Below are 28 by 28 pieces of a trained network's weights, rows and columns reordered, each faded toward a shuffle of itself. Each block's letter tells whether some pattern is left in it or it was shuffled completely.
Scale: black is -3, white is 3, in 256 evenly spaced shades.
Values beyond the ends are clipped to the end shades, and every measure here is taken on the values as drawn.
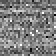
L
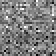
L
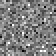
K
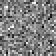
K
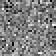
K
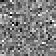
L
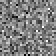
K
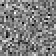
K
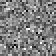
L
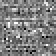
L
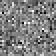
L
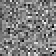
L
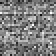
L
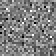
K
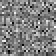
L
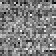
L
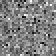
K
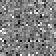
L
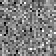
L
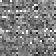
L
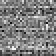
L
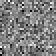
L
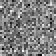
L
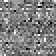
L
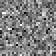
L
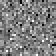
K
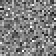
L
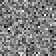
K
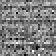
L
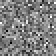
K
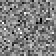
K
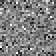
K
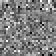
L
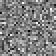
L
